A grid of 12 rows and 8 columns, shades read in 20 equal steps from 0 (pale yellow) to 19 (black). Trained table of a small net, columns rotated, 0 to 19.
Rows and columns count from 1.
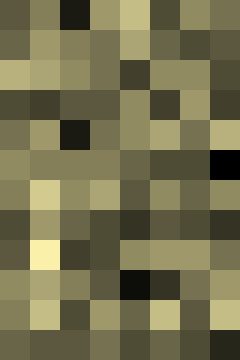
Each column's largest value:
13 14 17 13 18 15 13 19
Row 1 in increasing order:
4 7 8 9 10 12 13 17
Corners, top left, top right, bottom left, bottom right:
12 10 11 16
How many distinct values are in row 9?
7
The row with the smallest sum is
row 11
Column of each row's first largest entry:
3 7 5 2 3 8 5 5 3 5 3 8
